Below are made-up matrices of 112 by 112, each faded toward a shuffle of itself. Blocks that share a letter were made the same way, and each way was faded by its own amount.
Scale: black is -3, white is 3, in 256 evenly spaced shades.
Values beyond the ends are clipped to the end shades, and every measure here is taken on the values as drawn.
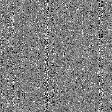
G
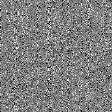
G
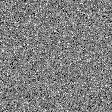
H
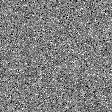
H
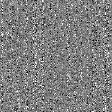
G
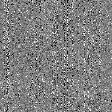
G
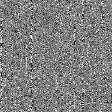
G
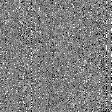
G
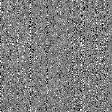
G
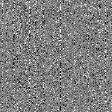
G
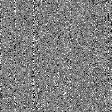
G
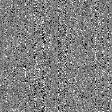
G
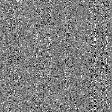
G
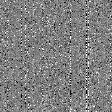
G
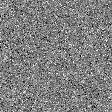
H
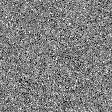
H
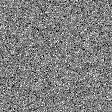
H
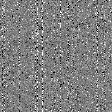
G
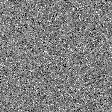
H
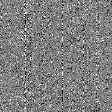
G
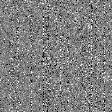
G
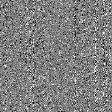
G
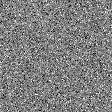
H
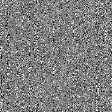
G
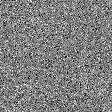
H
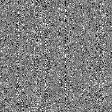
G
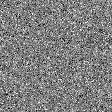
H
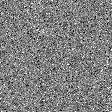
H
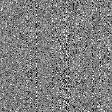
G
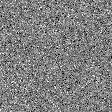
H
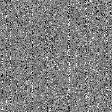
G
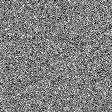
H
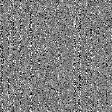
G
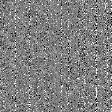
G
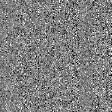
G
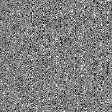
G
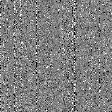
G
